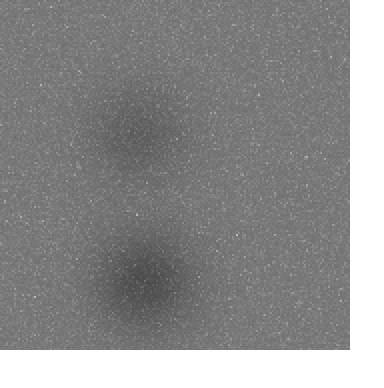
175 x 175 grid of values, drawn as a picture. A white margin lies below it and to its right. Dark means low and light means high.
Ninth with the lowest average: bottom middle. Histogram: heavy tails on both sides. Odd rows or columns: none. Dips: two.
